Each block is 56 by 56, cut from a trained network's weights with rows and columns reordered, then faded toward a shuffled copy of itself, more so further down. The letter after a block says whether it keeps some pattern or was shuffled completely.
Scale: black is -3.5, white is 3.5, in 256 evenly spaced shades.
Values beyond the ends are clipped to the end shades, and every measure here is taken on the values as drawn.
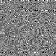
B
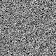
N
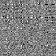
B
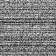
B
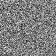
N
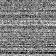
B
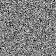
N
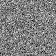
N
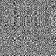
B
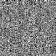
B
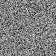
N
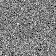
N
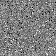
N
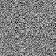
B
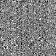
B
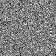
N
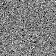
N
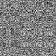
B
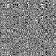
B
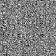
B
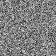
N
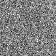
N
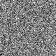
N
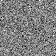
N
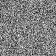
N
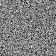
N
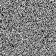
N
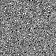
N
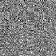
B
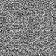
B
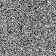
N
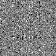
B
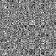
B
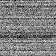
B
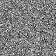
N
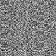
B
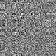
B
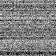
B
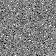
N
